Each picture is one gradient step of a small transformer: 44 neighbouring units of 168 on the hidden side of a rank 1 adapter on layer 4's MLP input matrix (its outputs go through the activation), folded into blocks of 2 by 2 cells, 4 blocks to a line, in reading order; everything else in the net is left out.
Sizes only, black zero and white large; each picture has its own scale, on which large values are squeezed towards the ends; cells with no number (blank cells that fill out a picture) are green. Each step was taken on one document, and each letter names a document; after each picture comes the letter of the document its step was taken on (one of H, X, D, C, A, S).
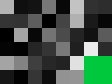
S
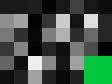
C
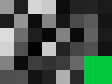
S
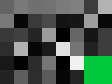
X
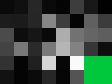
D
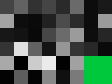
D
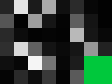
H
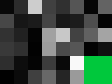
S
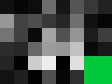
D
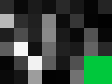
C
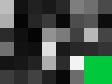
S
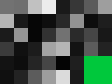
S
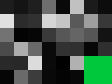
C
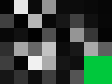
H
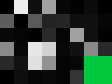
H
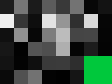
C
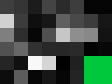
C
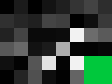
D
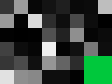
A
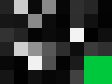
H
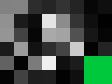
C
